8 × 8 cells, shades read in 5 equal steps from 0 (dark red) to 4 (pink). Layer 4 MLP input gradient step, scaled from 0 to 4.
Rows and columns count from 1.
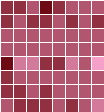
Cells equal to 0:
2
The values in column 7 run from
2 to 2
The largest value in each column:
2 3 3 2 2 3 2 4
